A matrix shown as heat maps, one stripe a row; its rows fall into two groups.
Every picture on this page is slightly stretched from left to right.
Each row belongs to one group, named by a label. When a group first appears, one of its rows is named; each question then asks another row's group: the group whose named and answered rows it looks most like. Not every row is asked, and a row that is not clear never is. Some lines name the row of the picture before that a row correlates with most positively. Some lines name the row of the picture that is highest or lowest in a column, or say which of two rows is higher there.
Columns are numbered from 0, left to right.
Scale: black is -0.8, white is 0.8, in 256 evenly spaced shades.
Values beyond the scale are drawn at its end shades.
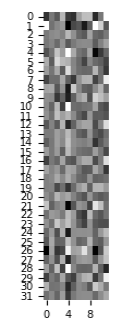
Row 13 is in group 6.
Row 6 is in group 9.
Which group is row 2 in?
6
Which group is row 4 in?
6
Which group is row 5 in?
6
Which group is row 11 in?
6
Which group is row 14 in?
6
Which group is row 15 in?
9
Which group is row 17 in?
9
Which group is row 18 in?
6
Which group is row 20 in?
6
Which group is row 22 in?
6
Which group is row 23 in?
6
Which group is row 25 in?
6
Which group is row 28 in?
9
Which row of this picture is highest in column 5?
8
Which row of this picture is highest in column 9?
1
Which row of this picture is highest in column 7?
26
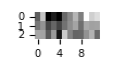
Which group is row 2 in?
9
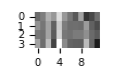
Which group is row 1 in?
9
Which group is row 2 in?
9
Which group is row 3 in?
9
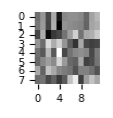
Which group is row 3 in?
6
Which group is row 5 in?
6
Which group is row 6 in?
6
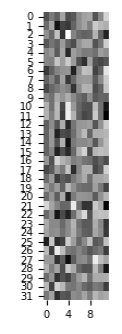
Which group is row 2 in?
9
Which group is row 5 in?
6
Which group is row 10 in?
9
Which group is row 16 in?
6
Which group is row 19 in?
9
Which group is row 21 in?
9
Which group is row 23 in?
9
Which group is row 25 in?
6
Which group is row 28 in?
9
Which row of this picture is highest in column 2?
26
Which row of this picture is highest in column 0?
21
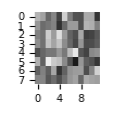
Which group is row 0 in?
9
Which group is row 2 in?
6
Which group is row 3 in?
6
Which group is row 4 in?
6
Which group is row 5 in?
6
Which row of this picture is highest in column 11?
6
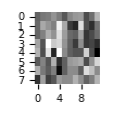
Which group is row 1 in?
6
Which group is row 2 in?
6
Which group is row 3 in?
6
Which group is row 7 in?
6
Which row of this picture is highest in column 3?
3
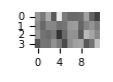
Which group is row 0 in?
9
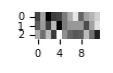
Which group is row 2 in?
9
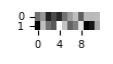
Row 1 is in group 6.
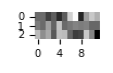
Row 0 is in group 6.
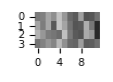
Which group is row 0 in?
6
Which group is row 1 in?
9
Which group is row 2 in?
9
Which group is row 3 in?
6
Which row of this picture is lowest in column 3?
1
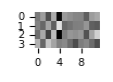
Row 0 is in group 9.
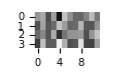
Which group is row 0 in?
9
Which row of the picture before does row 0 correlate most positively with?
0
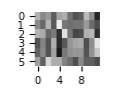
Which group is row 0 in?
9
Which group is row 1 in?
9
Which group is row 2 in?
9
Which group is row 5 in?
6
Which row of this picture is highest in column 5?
2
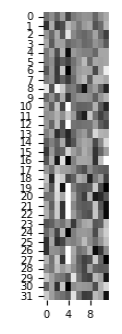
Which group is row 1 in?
6
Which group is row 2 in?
9
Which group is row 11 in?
6
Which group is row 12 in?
9
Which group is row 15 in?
6
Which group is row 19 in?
9
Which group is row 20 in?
6
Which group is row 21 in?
9
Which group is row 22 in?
9
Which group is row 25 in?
6
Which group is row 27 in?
9
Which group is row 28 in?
6
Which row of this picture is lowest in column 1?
18
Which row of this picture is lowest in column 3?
19
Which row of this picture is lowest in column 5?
23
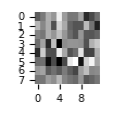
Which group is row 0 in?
6
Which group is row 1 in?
9
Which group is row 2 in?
6
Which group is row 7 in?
6
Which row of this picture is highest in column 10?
5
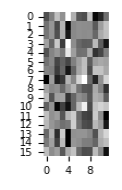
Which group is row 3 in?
9
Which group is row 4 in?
6
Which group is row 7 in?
6
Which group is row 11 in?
9
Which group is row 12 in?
9
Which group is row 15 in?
9
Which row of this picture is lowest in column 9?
0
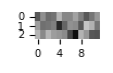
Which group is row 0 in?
6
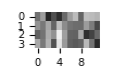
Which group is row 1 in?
9
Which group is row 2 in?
6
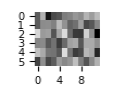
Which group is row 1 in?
6
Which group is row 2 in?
9
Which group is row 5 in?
6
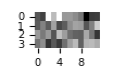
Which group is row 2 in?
9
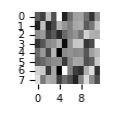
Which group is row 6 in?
9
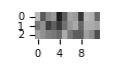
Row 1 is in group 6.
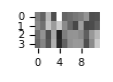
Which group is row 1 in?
6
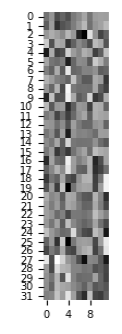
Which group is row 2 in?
6
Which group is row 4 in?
6
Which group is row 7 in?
9
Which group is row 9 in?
6
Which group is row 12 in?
9
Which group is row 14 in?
9
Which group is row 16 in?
6
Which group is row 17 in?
6
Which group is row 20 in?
9
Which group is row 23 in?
9
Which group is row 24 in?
9
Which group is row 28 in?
6
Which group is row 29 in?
9
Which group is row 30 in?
6
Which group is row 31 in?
6
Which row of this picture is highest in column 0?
27
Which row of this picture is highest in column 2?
27
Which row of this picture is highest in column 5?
24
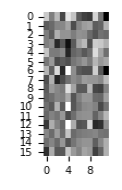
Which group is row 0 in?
9
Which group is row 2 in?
6
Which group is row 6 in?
9
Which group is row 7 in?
6
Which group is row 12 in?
6
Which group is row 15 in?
6
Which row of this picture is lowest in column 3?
6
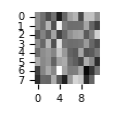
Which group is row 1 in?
9
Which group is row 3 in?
9
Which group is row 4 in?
6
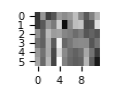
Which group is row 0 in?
6
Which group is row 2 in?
6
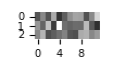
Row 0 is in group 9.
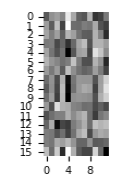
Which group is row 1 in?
9
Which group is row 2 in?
9
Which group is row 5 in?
9
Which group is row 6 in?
9
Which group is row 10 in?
6
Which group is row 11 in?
6
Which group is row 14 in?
6
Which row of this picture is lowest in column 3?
15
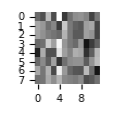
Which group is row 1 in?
9
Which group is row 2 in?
9
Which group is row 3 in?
6
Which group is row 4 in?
6
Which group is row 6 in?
9
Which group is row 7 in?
6
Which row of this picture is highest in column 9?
6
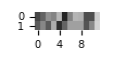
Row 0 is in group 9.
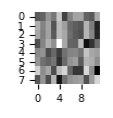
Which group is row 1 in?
9
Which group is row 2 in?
9
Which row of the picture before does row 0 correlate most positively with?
0
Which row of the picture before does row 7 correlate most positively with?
1
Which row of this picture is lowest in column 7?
6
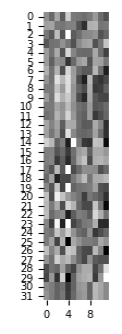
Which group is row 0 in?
9
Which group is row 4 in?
9
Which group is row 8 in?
6
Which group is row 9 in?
6
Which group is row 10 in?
6
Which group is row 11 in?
6
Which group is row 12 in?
9
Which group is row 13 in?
9
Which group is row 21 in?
9
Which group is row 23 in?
9
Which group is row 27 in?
6
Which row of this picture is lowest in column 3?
23
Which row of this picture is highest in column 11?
29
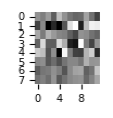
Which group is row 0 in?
9
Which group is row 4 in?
9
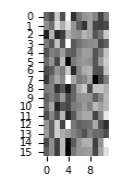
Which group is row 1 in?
6
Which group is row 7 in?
6
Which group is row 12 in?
9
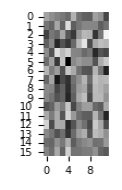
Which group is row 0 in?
9
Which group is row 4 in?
6
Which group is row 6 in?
9
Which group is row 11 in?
9
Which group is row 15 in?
9
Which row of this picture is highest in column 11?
2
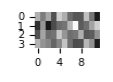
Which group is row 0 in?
9
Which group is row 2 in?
6
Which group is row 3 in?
9
